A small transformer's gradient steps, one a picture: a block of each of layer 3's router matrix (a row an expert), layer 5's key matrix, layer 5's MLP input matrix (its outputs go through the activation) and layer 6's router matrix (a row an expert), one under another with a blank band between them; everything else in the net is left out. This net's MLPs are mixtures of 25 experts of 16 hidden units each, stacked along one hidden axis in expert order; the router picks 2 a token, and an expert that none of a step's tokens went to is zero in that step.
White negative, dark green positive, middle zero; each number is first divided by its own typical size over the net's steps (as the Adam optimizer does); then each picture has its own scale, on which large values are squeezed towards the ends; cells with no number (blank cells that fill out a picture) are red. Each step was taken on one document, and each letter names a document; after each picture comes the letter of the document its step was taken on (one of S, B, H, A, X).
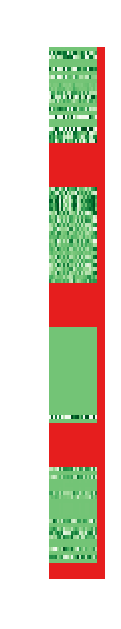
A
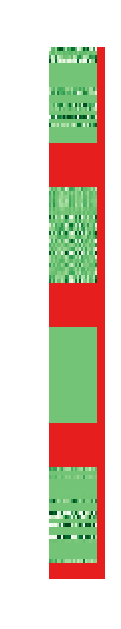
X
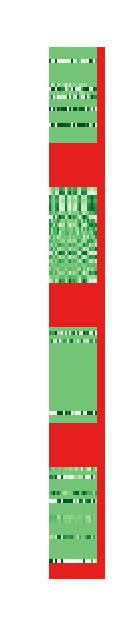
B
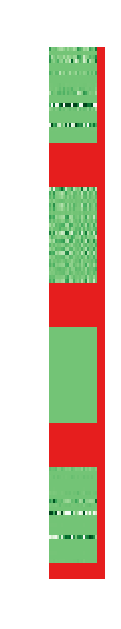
X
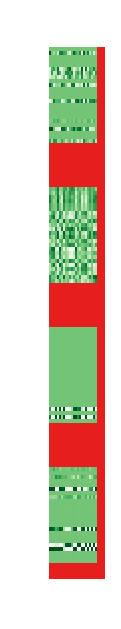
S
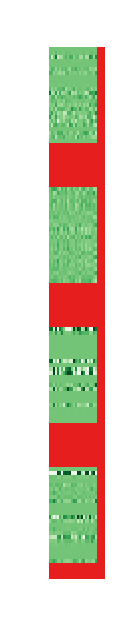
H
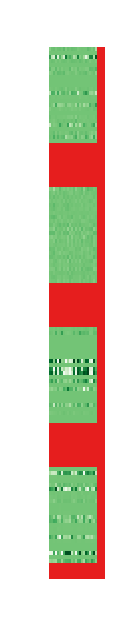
H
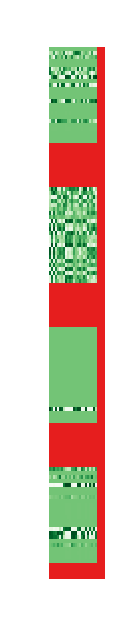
S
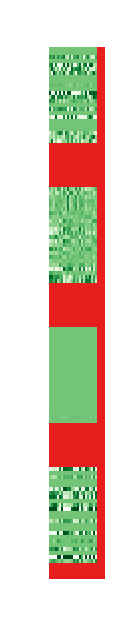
A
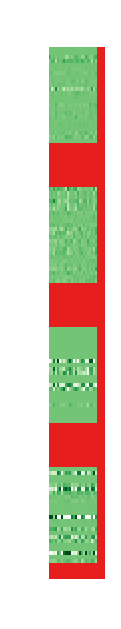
H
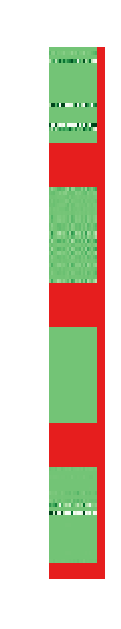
X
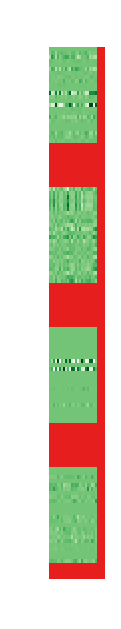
H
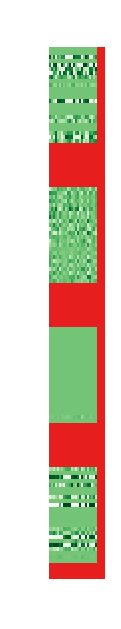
S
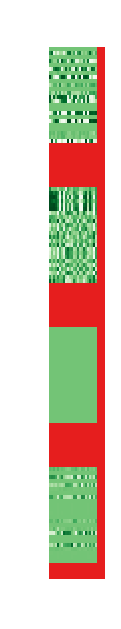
S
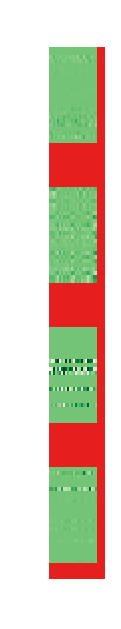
H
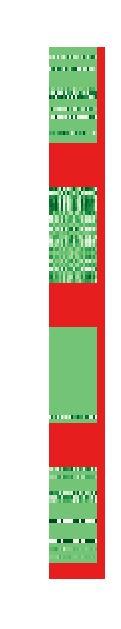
A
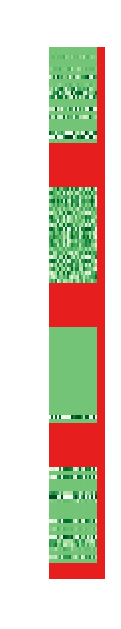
A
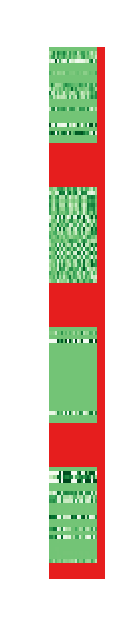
B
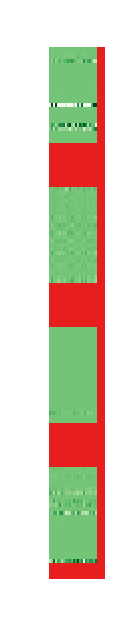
X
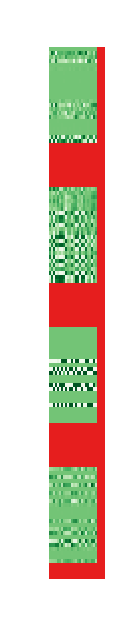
S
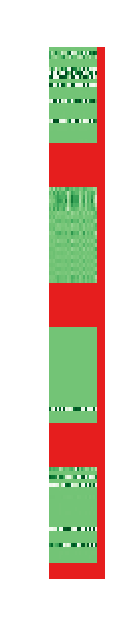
S
